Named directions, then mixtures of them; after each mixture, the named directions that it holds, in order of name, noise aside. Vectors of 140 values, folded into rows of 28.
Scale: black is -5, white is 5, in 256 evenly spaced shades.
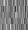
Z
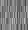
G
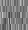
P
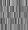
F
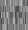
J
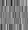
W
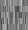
J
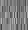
G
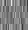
W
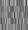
F, Z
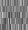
P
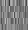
F, Z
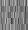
F, Z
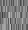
P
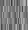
F, W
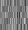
G, P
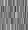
Z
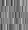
J, W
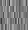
F
